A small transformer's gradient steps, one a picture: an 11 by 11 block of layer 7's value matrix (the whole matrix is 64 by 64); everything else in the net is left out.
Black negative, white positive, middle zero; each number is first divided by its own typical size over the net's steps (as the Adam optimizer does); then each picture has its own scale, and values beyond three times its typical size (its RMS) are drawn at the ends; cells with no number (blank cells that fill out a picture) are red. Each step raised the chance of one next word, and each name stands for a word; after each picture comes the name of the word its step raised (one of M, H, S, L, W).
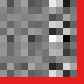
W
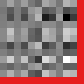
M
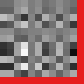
M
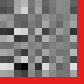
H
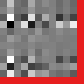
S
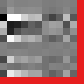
S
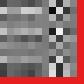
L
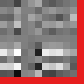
M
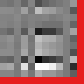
H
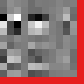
S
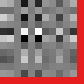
W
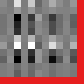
W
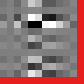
S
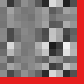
M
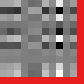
L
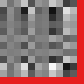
L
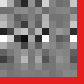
W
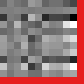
H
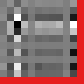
S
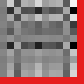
L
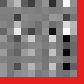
H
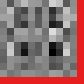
M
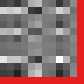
L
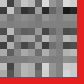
L
